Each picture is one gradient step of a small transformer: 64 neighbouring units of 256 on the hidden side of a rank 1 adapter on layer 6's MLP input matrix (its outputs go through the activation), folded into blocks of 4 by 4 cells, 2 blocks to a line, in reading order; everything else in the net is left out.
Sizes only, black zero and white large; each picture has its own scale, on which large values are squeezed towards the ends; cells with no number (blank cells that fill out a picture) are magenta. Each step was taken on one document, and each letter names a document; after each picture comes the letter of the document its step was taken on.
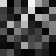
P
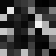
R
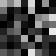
P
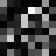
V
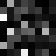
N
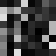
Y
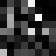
N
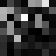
Y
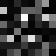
V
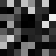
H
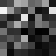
Y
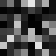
H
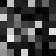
N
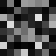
H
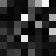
V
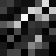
V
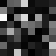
Y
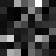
P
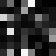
N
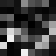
H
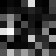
N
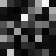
V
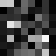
H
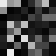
V
